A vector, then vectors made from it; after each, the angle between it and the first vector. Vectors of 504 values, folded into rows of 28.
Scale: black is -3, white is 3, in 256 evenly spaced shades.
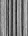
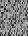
orthogonal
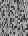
orthogonal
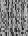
partly aligned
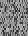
orthogonal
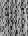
partly aligned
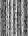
nearly opposite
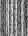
nearly opposite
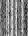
nearly opposite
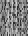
partly opposed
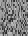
orthogonal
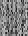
partly aligned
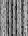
nearly parallel
